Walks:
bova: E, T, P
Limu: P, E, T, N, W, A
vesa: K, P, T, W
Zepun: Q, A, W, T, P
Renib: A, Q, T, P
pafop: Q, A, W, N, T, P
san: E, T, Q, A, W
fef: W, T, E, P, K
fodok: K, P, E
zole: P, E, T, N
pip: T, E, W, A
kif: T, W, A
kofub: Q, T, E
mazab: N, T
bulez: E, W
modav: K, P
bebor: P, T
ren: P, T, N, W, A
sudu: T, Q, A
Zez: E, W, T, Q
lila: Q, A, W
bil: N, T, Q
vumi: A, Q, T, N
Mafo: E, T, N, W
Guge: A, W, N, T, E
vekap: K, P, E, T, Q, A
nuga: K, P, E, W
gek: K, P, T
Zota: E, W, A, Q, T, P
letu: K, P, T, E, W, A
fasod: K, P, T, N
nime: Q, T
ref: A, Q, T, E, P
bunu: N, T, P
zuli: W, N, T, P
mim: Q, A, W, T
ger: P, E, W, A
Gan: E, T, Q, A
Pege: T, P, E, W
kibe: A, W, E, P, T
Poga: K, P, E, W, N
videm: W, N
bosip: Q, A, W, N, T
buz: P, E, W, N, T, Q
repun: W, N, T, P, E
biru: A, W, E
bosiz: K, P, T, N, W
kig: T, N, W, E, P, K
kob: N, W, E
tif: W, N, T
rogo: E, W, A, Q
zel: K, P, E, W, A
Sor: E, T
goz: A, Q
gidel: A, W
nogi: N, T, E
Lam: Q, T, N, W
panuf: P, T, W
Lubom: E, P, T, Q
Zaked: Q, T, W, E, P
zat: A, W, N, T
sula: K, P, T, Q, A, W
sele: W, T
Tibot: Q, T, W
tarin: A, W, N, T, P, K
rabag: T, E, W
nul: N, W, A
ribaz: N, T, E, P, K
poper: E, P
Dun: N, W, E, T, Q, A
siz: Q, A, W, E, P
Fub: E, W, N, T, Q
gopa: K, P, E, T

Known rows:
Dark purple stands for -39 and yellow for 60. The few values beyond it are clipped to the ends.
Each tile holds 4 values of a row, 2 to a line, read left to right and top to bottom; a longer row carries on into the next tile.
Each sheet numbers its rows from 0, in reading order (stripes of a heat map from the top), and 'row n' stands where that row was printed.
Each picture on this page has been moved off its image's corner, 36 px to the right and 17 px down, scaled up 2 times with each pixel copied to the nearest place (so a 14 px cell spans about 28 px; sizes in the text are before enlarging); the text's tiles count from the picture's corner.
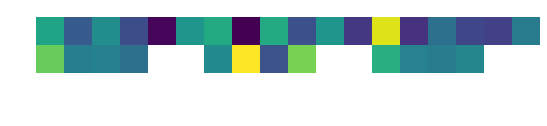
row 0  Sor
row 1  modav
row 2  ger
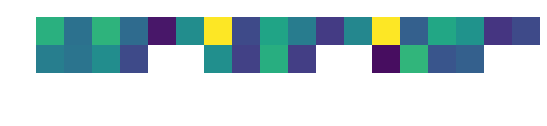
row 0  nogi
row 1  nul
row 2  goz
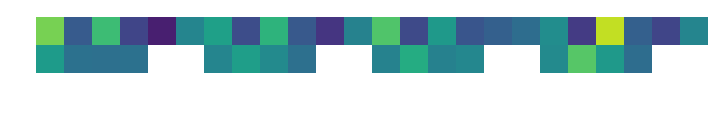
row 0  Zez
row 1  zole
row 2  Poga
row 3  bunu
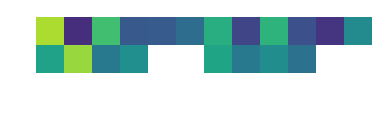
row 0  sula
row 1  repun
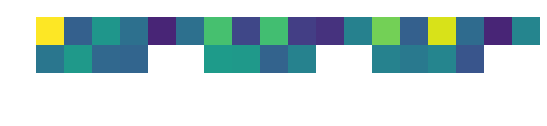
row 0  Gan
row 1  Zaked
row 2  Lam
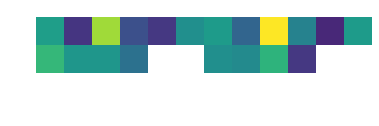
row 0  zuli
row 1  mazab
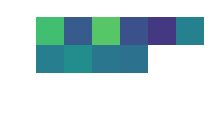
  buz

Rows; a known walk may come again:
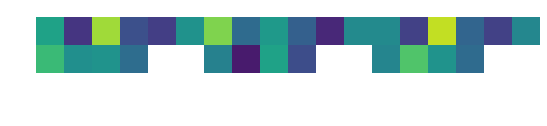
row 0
zuli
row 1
kob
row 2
bunu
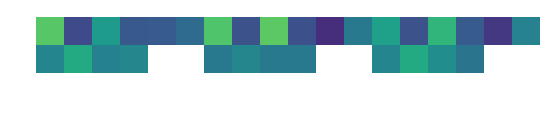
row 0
Poga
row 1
buz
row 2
zole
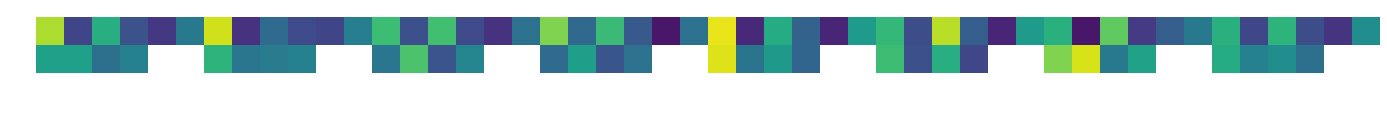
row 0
Zota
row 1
ger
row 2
Lubom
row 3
kofub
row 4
kif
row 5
tif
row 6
vesa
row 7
repun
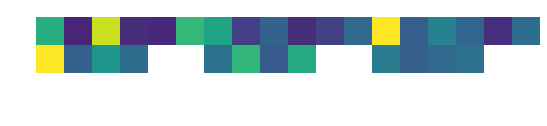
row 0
sele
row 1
poper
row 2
rogo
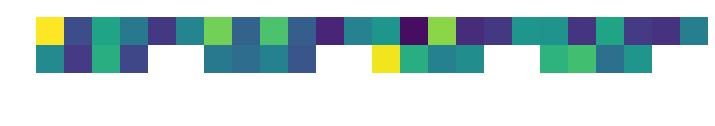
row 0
nul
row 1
Fub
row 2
panuf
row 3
bova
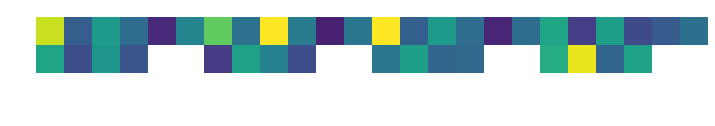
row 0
Guge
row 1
bil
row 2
Gan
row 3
gopa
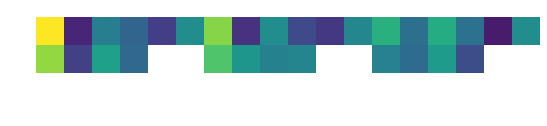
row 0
gidel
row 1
kibe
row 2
nogi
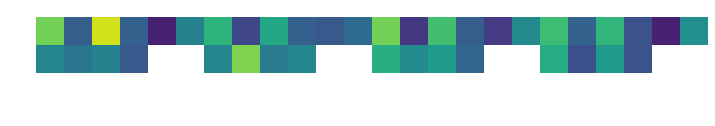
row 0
Lam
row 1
ribaz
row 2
ren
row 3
Mafo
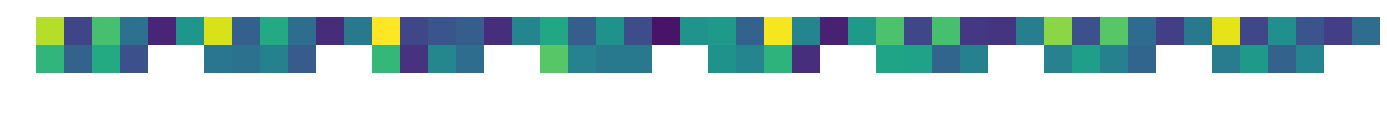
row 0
zat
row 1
Dun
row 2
biru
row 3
Sor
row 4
mazab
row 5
Zaked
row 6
pafop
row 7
siz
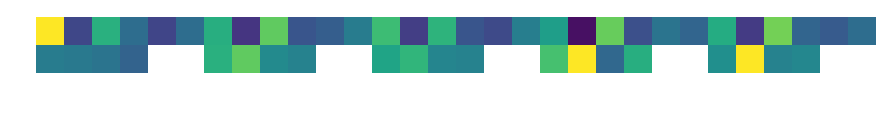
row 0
lila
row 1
bosiz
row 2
kig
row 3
gek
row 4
fasod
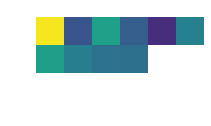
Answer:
san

